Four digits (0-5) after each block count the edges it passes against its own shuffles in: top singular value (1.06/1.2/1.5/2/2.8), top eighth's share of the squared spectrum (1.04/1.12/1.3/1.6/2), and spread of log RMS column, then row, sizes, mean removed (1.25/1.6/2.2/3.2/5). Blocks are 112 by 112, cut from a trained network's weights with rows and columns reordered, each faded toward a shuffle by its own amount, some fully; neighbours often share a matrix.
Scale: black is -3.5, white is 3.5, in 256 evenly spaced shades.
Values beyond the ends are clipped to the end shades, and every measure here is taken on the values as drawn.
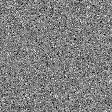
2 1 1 0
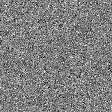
2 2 0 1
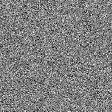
3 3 0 1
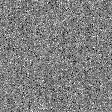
1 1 0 0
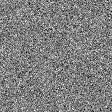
1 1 0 0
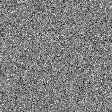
2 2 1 1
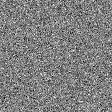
0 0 0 0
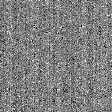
3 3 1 2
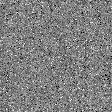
0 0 0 0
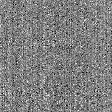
3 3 1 2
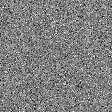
0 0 0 0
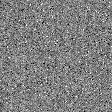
0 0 0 0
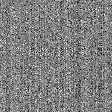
3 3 1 2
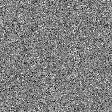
2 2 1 1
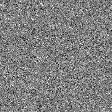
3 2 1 1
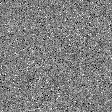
0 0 0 0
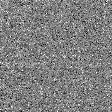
2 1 1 0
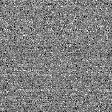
3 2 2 1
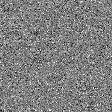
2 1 0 0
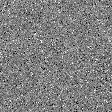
1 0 0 0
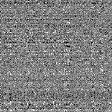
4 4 3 2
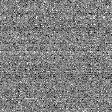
3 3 2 1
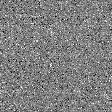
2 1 0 0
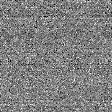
2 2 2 1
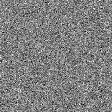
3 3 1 1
